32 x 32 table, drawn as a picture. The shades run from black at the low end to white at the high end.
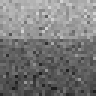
There are no regular stripes. The top part is higher, up to a seam about 40% of the way down. Values rise toward the top.
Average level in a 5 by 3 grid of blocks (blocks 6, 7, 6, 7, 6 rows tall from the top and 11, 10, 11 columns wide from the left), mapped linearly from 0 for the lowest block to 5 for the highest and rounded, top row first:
555 / 444 / 112 / 111 / 000
